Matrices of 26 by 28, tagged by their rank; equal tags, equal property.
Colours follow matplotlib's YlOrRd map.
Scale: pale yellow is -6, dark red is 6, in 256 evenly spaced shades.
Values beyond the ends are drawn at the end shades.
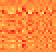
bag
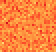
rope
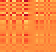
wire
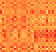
bag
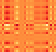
wire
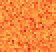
rope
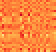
bag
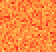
rope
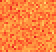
rope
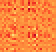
bag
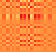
wire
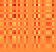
wire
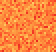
rope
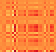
wire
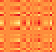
wire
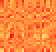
bag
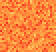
rope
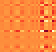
wire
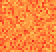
rope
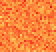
rope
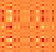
wire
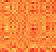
bag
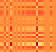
wire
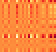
wire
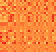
bag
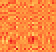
bag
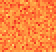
rope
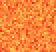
rope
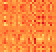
bag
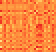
bag
